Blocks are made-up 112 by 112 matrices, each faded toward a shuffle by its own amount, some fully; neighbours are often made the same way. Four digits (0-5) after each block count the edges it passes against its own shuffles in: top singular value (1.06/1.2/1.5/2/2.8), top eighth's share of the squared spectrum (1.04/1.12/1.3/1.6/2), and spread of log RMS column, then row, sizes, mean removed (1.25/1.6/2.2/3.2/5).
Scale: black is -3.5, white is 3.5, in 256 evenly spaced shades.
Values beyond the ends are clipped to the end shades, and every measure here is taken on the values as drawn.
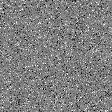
2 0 0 0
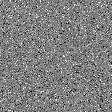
3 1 0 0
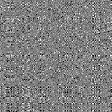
5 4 3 3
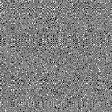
5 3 2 3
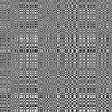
5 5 5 5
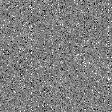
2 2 3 0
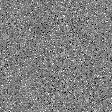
0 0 1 0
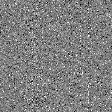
1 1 2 0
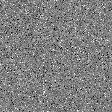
1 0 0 0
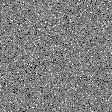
0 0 0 0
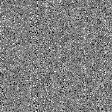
1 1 3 0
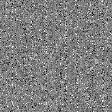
1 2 3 0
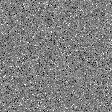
0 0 0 0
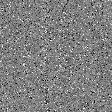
0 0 1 0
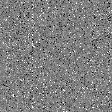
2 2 2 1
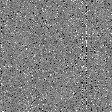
2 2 2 0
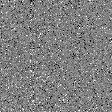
1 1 2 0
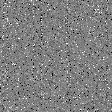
1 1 1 0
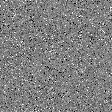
0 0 1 0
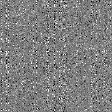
2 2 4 2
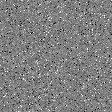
0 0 0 0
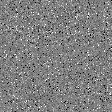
1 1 1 0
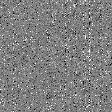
2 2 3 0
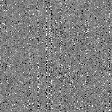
4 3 3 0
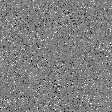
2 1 1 0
